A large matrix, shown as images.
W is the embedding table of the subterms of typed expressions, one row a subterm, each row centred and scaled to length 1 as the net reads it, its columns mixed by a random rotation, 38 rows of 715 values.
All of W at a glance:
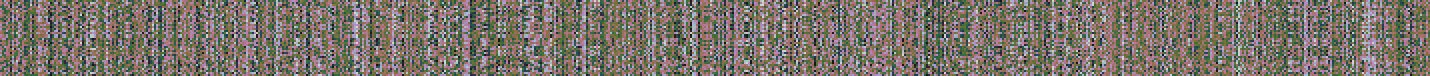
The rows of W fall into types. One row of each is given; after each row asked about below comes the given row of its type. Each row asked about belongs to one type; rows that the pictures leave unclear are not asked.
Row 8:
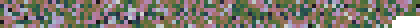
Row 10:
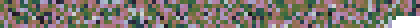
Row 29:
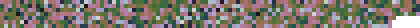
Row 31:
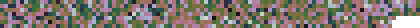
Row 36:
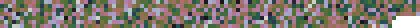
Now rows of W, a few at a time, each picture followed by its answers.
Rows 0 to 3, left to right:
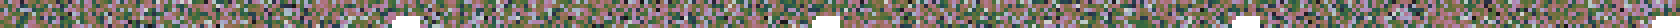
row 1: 36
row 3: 31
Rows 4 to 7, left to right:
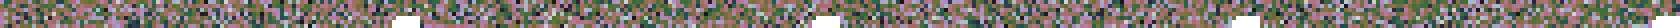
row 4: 10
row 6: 10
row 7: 29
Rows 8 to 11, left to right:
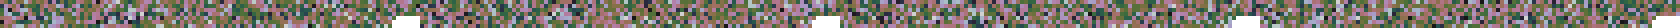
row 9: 31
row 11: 36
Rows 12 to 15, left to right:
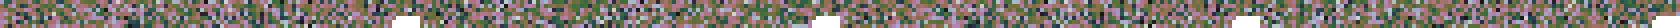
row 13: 29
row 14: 10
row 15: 36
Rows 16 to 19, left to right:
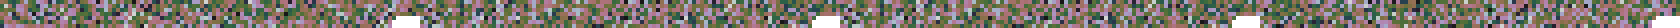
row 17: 36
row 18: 36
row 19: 29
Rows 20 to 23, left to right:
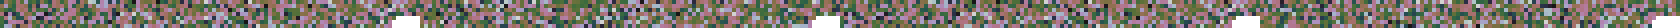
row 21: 29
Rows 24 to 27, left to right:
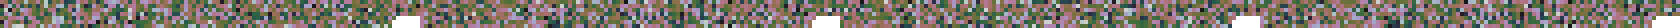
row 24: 8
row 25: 10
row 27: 10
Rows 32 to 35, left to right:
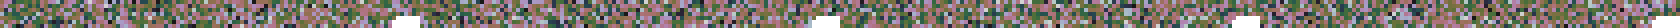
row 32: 29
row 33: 10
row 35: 31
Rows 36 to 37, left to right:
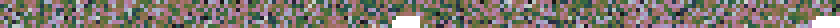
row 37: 29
